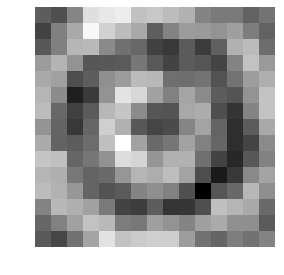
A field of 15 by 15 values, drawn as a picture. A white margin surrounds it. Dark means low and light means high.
Average level on the scale: 50%. Grain: blotchy. Odd rows or columns: none. Ninth with the highest average: centre. Rings: centred on the centre.
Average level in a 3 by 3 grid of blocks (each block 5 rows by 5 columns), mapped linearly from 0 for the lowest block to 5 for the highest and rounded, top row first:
432 / 250 / 431
